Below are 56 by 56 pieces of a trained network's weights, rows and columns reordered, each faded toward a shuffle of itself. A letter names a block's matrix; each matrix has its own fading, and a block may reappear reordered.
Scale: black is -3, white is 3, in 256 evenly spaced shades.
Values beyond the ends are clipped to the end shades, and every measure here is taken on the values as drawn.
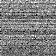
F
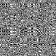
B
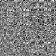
B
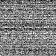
F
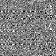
B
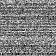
F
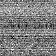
F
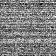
F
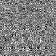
B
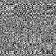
B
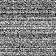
F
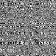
B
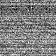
F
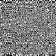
B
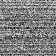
F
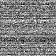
F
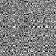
B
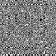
B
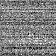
F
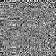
B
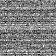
F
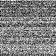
F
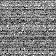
F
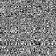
B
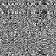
B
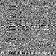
B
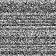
F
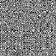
B
